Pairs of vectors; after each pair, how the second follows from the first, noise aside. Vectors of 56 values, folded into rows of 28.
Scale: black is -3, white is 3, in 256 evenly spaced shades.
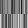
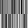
copied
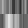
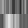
copied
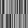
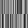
reversed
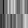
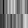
copied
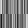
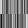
copied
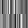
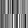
reversed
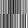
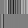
partly zeroed
